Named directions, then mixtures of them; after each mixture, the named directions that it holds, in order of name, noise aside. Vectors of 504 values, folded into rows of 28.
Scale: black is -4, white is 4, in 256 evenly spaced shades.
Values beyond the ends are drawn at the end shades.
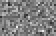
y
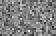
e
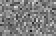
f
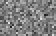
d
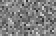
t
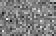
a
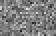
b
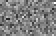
a, d, f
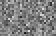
e, t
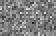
b, d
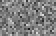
t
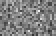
d, e, y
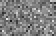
a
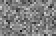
b, d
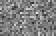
b, d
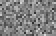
d, e, f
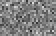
f, t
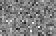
a, b, f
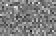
f, t, y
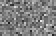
a, d, f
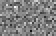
f, y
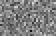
f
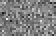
a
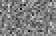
e, f, y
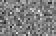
a, d, t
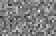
a, f, y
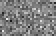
a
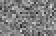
b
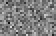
d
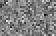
a, b, d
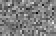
b, f, y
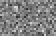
b, f, y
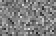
t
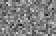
b, d, y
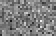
a, f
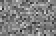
b, t
